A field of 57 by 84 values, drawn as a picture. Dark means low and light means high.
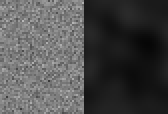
It is made of 1 by 2 panels. Panel 1,1: middling, fine-grained. Panel 1,2: very low, smooth, faint in contrast.
